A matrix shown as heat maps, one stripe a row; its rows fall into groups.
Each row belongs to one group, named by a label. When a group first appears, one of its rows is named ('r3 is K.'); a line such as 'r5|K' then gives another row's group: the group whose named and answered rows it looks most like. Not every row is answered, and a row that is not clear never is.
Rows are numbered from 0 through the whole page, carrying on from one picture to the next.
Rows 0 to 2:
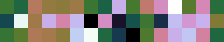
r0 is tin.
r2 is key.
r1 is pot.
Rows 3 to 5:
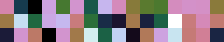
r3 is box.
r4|pot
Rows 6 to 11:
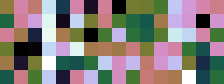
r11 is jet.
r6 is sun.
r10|box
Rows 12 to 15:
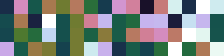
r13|jet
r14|jet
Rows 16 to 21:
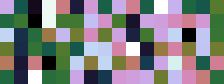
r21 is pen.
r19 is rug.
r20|rug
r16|box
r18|tin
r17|jet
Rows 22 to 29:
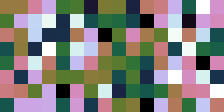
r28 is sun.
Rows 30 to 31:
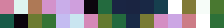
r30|pot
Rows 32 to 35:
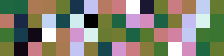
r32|rug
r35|pen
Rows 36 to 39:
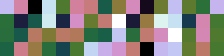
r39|rug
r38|tin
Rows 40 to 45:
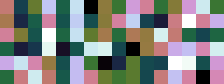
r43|jet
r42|box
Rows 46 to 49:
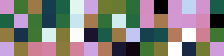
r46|key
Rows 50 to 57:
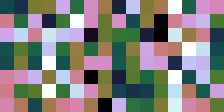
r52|pot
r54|jet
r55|pot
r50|rug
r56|sun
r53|jet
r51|key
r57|tin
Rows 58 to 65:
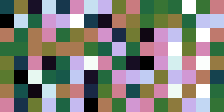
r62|key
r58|jet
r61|tin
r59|pot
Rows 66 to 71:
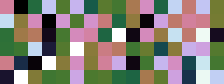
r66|pen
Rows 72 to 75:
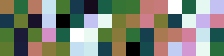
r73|jet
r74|key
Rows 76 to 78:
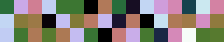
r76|pot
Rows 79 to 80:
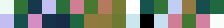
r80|rug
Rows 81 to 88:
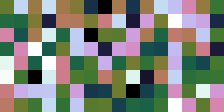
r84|key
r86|box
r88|sun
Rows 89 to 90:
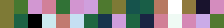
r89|sun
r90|tin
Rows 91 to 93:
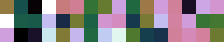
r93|box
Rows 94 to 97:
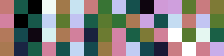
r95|pen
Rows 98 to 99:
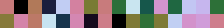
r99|sun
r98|rug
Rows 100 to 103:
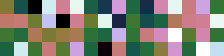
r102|tin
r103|pot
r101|sun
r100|tin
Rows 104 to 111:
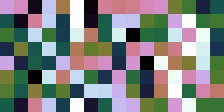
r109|tin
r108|rug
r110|rug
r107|jet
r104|box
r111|pen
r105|pen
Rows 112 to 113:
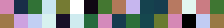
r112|pen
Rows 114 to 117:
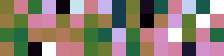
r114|sun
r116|tin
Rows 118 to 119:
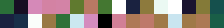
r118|tin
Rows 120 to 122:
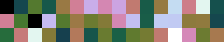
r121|box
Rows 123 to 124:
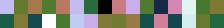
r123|pen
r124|jet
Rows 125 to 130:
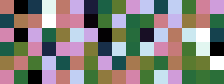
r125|pen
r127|key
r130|box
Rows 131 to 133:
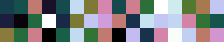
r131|rug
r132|jet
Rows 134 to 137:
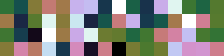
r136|jet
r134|tin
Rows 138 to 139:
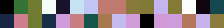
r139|rug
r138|jet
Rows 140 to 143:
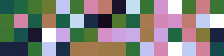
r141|pot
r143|jet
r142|box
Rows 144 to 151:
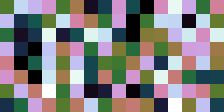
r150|pot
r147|box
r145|tin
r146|jet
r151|key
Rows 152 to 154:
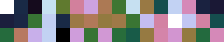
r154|sun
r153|jet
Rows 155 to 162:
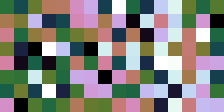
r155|tin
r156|key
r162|pen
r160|key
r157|rug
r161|jet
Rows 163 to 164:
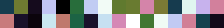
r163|jet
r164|box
